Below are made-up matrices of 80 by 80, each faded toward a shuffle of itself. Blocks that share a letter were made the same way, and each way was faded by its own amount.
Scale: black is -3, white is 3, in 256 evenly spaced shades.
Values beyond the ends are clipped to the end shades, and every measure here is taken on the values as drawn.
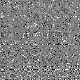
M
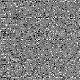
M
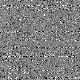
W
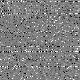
M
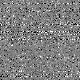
W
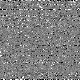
W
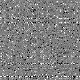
M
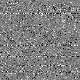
M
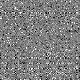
M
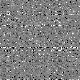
M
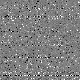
M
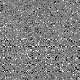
M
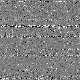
W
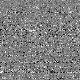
W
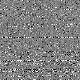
W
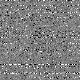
W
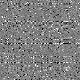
M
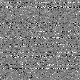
W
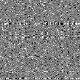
M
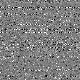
W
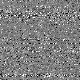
W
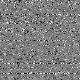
W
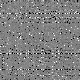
M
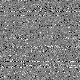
W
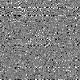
M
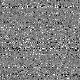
W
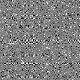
M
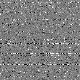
W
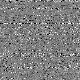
W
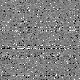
M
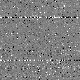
M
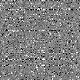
M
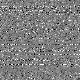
W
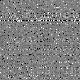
M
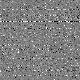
W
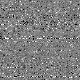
W
